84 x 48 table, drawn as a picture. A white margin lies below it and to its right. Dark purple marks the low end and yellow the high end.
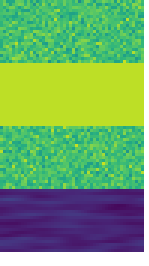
It is made of 4 by 1 panels. Panel 1,1: high, fine-grained. Panel 2,1: very high, flat. Panel 3,1: high, fine-grained. Panel 4,1: very low, streaked across, faint in contrast.
